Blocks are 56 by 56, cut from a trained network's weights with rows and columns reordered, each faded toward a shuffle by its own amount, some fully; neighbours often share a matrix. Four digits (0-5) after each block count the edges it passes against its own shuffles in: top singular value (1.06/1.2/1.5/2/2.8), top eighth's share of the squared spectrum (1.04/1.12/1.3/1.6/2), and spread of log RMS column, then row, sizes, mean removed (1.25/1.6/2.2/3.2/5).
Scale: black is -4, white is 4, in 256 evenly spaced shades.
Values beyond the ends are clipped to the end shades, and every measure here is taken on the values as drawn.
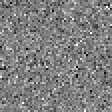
0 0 0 0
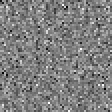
1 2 0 0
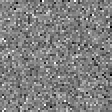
1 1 0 0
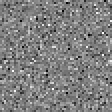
0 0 0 0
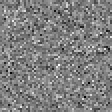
0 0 0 0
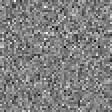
3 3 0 1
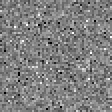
1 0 0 0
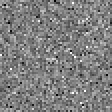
0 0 0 0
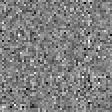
2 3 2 1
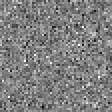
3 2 0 1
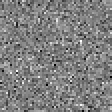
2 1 0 0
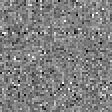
2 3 1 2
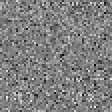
3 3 1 2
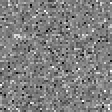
1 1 0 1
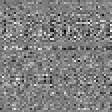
4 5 1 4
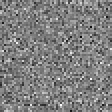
2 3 0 1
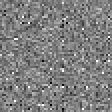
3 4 2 2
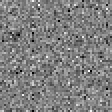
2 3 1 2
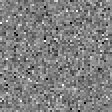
1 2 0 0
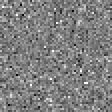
1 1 0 0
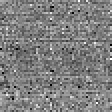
2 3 2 1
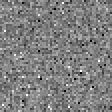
1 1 0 0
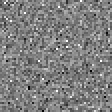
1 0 0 0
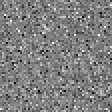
2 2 0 1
